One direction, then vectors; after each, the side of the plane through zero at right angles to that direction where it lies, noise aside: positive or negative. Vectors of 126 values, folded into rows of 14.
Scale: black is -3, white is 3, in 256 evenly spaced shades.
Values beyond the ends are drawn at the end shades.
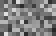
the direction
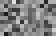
negative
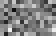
negative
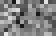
positive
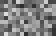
positive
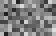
negative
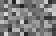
positive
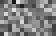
positive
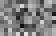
negative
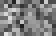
positive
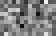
positive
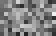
positive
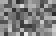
negative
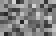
negative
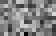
positive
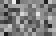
negative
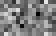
positive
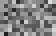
negative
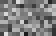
positive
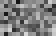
negative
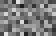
positive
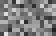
positive
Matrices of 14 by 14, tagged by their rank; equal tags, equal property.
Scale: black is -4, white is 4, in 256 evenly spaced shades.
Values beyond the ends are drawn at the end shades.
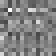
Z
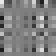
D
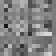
Z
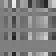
D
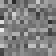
Z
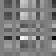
D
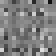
Z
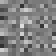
Z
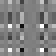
D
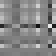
D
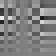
D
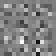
Z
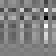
D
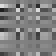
D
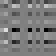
D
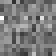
Z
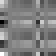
D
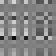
D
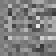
Z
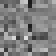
Z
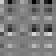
D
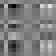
D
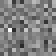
Z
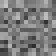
Z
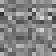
Z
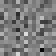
Z
